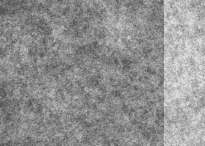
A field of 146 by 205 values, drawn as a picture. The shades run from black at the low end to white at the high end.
Seam: vertical, 80% of the way across, the right part higher. Stripes: none. Grain: blotchy.
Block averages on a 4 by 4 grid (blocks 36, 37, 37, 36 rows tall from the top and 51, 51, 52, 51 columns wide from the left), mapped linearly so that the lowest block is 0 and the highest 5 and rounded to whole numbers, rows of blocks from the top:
0124
1115
1115
1114
